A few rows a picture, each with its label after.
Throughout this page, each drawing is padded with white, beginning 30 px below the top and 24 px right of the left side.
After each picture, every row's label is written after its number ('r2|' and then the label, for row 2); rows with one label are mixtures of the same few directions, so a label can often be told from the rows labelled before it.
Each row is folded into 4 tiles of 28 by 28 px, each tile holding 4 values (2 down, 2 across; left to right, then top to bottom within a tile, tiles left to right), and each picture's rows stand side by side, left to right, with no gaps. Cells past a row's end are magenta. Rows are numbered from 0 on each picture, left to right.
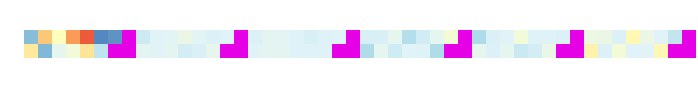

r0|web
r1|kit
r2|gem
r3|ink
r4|kit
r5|ink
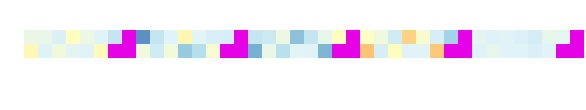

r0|ink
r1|kit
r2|ink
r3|ink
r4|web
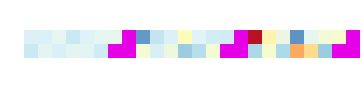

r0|ink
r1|kit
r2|kit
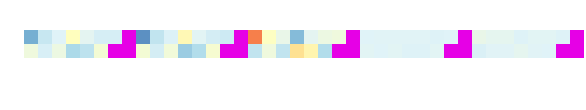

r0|kit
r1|kit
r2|kit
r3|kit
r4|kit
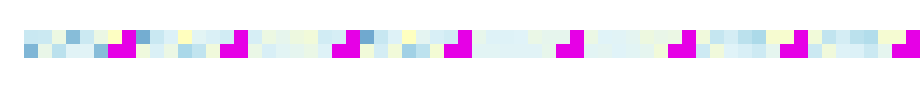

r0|ink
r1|kit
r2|web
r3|kit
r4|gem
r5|gem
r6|web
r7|web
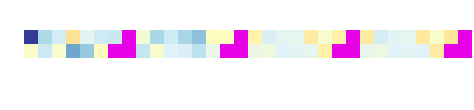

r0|kit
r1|web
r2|gem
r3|gem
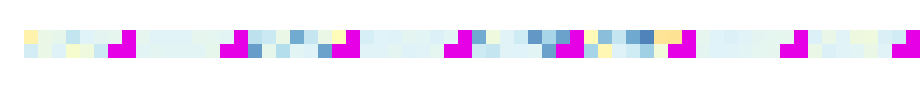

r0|kit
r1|gem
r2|ink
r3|kit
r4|gem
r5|web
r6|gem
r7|web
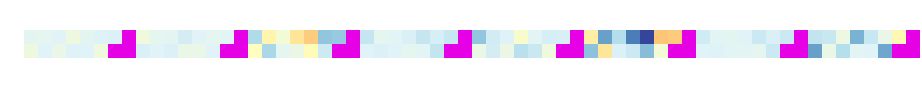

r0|ink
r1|kit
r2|web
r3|gem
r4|kit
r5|web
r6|gem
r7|ink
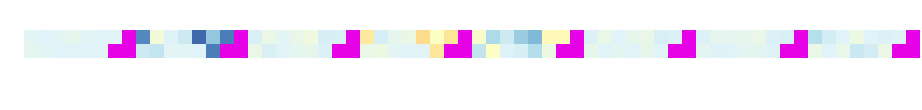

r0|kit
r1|gem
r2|web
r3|gem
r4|web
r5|web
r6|web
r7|kit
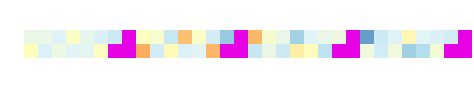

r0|ink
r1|ink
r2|kit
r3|kit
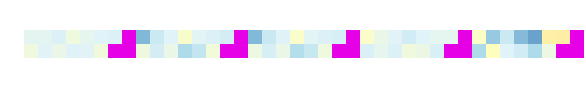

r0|ink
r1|kit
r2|kit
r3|kit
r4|web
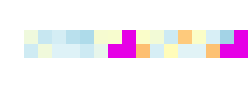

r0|web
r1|ink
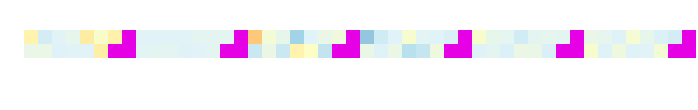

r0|gem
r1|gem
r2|kit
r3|kit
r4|kit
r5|ink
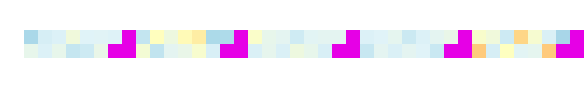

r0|kit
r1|web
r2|kit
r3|ink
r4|ink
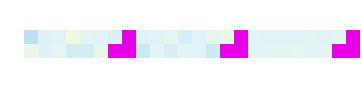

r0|kit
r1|ink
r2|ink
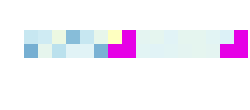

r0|ink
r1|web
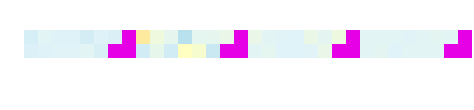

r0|gem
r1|kit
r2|gem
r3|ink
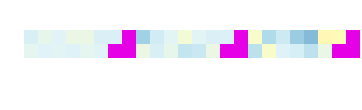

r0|web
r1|kit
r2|web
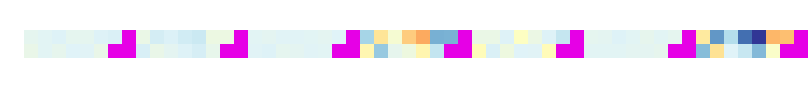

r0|ink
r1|web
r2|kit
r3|web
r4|ink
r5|gem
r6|web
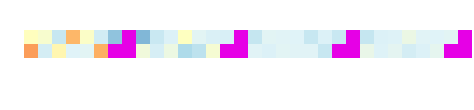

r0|ink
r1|kit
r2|gem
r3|kit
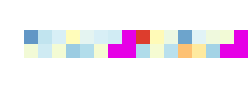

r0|kit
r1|kit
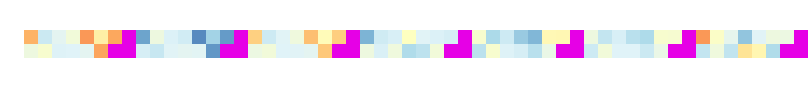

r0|gem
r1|gem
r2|gem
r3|kit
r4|web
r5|web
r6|kit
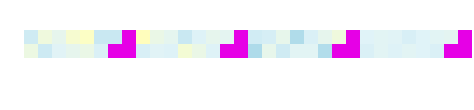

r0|web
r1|kit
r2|ink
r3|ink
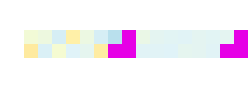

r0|ink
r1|kit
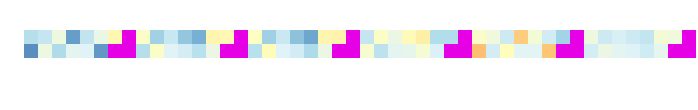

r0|ink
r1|web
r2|web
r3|web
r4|ink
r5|web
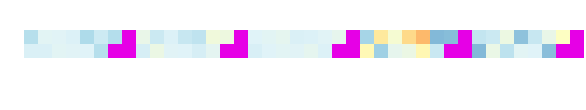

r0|gem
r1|web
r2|ink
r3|web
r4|ink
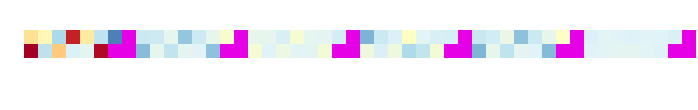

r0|ink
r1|ink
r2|ink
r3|kit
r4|ink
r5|gem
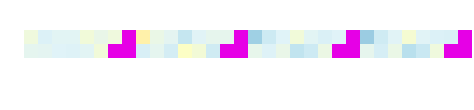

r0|gem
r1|kit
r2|kit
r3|kit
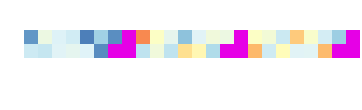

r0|gem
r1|kit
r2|ink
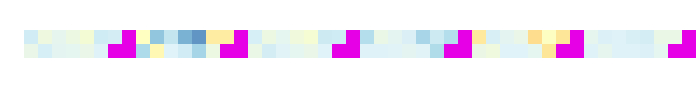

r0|web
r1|web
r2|web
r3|gem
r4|gem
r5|web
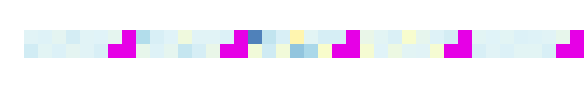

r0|ink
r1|kit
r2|kit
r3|ink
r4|ink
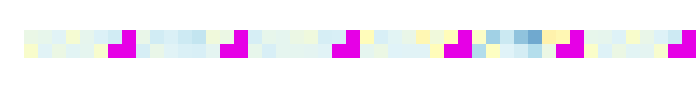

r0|ink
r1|web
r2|web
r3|gem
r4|web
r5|ink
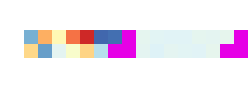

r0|web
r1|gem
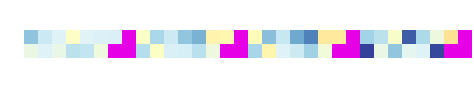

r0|kit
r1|web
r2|web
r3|ink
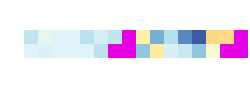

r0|gem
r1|web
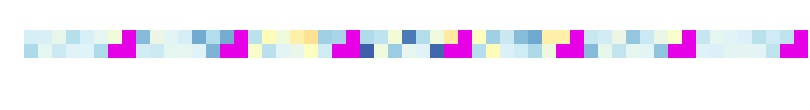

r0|ink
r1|gem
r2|web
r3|ink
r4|web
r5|ink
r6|gem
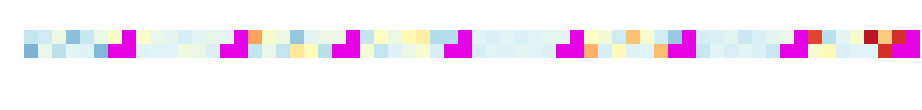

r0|ink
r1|kit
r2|kit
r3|web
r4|ink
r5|ink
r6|ink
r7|gem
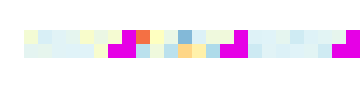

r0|gem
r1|kit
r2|ink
